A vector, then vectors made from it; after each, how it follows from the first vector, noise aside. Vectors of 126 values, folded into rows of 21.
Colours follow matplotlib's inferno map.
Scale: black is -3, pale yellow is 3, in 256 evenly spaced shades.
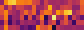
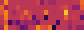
partly zeroed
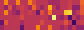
partly zeroed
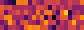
sign-scrambled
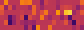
partly zeroed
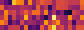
sign-scrambled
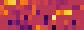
partly zeroed
